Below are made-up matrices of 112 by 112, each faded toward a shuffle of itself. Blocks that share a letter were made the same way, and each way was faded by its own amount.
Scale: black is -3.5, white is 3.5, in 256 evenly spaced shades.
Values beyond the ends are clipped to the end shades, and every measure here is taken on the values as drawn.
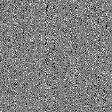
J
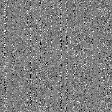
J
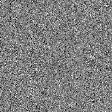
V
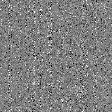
J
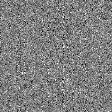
V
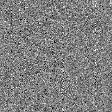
V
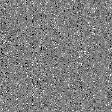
J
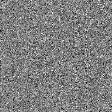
V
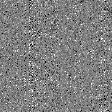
J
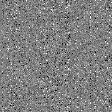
J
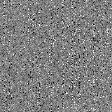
J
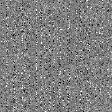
J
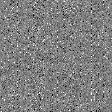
J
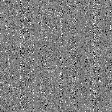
J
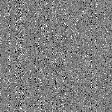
J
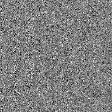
V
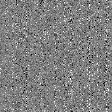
J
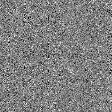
V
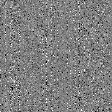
J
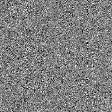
V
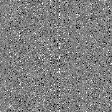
J
